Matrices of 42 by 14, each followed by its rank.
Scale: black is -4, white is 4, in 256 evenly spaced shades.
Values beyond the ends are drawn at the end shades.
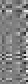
two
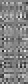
three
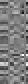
two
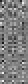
three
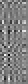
two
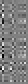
two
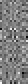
three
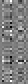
two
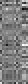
two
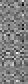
three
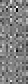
three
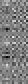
three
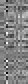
three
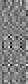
three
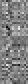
three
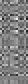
two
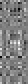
two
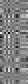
two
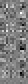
three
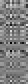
two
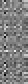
three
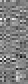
three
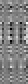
two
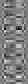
two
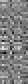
three
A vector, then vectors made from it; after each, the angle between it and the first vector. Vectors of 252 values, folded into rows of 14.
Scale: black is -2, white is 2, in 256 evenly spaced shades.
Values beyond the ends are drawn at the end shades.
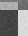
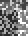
partly aligned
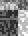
nearly parallel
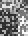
partly aligned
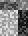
nearly opposite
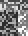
partly aligned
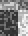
nearly parallel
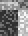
nearly parallel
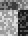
nearly opposite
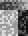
nearly opposite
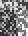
partly aligned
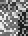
partly opposed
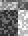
nearly parallel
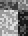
nearly opposite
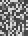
orthogonal
